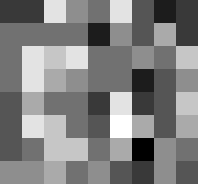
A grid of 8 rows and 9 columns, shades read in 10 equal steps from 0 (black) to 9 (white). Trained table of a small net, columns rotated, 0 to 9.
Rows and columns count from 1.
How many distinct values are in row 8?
5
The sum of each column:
28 45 49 41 27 47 22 30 36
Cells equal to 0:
1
